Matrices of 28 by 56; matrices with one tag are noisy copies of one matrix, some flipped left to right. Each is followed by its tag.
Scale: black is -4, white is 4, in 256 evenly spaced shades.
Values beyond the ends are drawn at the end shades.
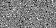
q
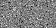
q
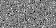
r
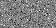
r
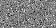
r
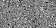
q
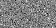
r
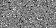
q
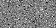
q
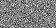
r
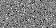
r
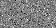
r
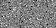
q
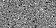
q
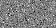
r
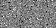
q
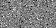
q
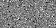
q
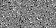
q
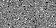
q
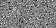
q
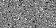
q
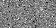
q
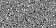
r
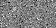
q
